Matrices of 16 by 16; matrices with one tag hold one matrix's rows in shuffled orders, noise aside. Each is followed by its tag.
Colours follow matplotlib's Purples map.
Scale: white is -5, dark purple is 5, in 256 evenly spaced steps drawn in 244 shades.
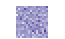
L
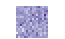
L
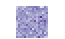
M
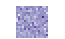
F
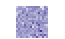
M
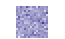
F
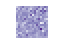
M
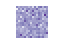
L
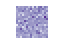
L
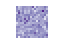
F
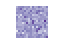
L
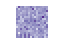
F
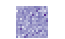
L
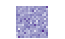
F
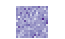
F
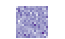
F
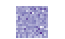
M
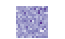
M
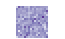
F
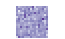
F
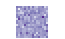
F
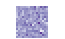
M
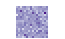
L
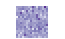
L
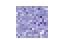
M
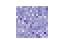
L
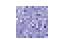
L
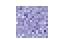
L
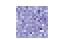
M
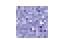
M
